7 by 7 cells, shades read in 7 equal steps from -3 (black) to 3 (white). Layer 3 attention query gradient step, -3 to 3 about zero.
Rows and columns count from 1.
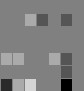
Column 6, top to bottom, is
0 -1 0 0 -1 -1 -3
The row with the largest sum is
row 5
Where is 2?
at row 7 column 3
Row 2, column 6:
-1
